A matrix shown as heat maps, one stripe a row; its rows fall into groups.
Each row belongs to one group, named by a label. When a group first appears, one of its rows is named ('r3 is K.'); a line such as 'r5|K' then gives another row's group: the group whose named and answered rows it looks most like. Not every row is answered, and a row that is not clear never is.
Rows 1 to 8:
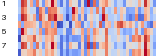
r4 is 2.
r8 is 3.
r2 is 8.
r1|3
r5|3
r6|3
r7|3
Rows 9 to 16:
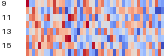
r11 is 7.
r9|2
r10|2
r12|2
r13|8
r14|8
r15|7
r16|2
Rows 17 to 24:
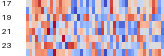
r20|3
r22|2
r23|7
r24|3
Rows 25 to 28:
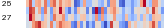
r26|3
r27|3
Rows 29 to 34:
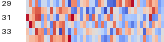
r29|2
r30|8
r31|7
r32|3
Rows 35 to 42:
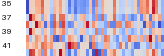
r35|3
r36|3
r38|2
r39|3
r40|7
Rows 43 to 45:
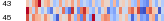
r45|7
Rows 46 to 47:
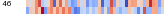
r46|8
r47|8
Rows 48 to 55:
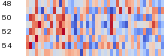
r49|2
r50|8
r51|8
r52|8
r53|7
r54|2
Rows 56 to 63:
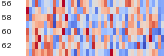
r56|2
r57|2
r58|8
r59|8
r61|7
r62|7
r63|8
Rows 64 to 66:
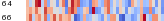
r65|7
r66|3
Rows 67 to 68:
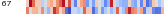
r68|2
